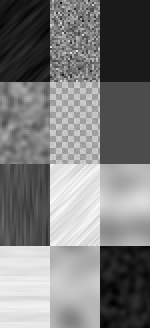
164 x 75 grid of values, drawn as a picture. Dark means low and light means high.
It is made of 4 by 3 panels. Panel 1,1: very low, slanting up to the right, faint in contrast. Panel 1,2: middling, fine-grained, strong in contrast. Panel 1,3: very low, flat. Panel 2,1: middling, blotchy. Panel 2,2: high, checkered. Panel 2,3: low, flat. Panel 3,1: low, streaked downward, faint in contrast. Panel 3,2: very high, slanting up to the right, faint in contrast. Panel 3,3: high, smooth. Panel 4,1: very high, streaked across, faint in contrast. Panel 4,2: high, smooth. Panel 4,3: very low, blotchy, faint in contrast.
